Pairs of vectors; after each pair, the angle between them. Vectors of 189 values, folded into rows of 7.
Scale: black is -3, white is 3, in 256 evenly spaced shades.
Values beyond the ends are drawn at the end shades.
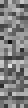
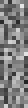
partly opposed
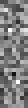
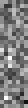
orthogonal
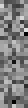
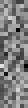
orthogonal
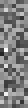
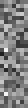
nearly parallel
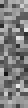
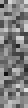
nearly parallel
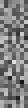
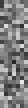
partly opposed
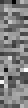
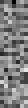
nearly parallel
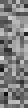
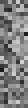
nearly parallel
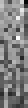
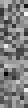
orthogonal
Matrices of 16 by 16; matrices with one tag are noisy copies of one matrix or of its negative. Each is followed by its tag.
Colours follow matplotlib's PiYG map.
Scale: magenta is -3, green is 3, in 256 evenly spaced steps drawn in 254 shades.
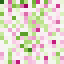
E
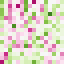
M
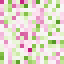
E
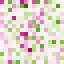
E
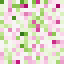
E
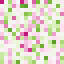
E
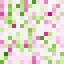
M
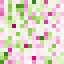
M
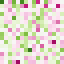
E
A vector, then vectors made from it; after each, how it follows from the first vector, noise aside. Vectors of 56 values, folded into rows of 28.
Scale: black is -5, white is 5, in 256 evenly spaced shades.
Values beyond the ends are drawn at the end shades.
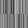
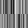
scaled up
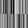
scaled up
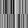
scaled up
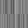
shrunk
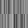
reversed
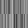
reversed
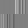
partly zeroed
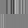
partly zeroed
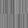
shrunk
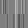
partly zeroed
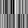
scaled up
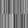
reversed
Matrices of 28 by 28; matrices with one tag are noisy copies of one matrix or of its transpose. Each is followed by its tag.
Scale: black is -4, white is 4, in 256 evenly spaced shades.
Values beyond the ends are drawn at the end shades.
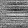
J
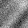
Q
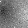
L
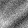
Q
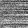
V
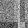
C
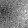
L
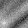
Q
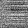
J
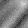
Q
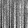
V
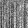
V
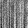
V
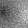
L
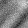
Q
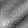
Q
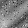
Q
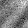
Q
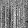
J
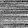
V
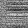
J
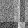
C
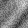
Q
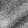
Q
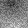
L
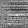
J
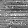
J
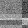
C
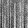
V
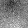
L
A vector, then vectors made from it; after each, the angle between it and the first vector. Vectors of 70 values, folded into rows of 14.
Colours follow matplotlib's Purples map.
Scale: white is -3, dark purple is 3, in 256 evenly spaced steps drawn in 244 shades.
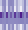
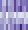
nearly opposite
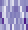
orthogonal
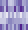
nearly opposite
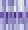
nearly parallel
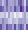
nearly opposite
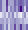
nearly opposite
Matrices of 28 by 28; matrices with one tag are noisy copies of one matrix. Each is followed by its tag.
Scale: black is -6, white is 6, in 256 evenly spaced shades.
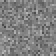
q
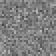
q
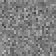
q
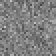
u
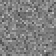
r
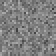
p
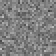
r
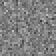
p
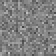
p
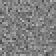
r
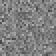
r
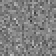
u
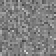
p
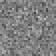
q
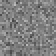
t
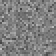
r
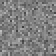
p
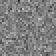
r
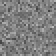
r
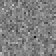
p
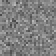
t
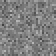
q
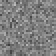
t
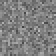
p
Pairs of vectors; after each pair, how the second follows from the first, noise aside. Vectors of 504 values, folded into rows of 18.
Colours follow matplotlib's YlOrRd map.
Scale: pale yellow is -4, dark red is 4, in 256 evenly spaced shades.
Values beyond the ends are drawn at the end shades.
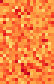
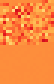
partly zeroed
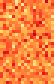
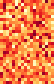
scaled up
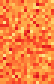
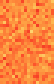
shrunk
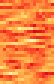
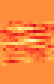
partly zeroed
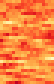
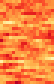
copied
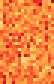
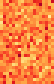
copied
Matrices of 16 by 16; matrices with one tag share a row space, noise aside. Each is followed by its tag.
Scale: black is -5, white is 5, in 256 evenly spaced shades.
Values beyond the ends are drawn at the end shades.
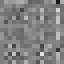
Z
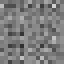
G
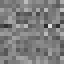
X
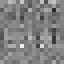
G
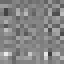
X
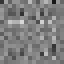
G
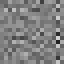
Z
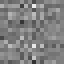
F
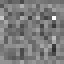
G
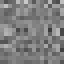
X
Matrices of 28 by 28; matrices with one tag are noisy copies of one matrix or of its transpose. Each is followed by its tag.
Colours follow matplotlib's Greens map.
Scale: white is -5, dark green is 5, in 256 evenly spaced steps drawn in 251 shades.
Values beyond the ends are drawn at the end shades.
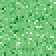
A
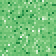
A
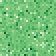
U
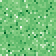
U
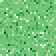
U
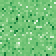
A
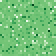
U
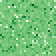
U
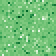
A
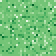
U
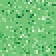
A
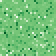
U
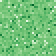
U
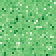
A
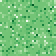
U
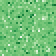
A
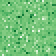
A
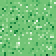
A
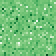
A
